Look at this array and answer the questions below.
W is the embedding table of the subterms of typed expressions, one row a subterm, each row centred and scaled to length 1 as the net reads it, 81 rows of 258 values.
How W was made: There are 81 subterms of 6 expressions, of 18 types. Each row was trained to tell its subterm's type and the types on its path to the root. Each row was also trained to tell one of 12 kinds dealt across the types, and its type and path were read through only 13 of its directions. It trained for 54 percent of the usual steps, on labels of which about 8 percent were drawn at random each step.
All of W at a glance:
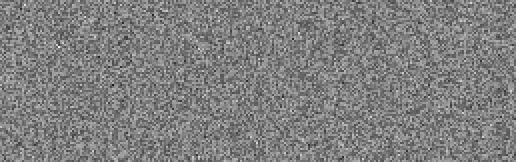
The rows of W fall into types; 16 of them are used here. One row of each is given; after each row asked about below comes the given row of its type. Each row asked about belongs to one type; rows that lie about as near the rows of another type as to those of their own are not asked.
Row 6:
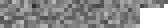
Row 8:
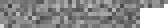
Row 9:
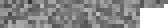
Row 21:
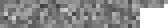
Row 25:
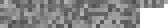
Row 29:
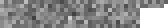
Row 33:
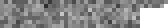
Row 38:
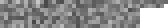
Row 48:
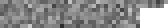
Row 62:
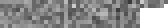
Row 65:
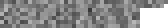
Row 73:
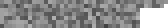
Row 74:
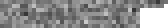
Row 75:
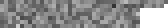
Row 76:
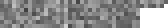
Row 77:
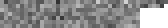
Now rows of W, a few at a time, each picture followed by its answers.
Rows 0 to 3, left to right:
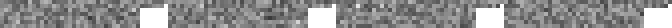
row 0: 77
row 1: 74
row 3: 9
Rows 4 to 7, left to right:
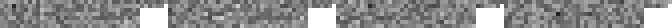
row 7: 75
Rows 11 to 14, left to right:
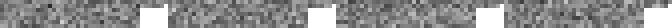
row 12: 75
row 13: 33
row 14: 77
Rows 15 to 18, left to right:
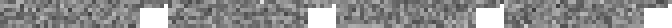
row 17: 62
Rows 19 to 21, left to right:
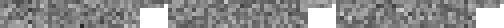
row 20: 25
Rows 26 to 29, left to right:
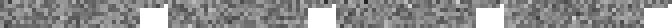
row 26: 25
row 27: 9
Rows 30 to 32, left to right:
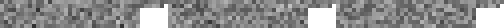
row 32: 9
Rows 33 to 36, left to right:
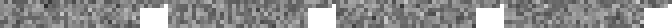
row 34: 62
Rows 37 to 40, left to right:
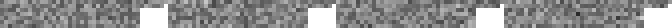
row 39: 6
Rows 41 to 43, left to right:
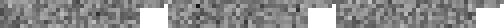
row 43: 21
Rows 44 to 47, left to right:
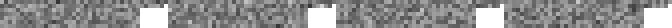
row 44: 29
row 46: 6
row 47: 25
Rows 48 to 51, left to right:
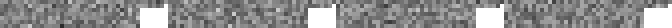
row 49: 65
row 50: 29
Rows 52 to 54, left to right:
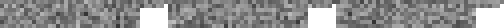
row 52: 75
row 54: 25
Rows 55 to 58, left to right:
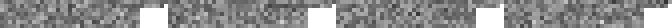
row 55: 75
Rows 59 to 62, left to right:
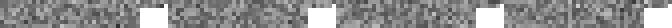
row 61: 73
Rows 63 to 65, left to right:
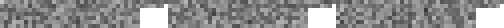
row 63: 38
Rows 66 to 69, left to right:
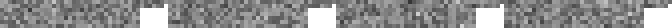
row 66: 6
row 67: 6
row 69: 65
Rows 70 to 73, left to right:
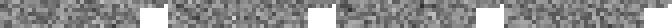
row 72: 9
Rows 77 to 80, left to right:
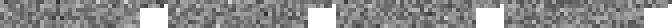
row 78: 48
